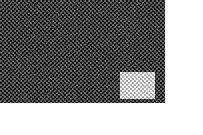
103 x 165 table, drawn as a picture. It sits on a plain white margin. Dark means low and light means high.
The bottom right is the ninth with the highest average. In the bottom right lies a patch that is higher than the rest. The halves do not mirror each other. On average the colour sits 30% of the way up the scale.
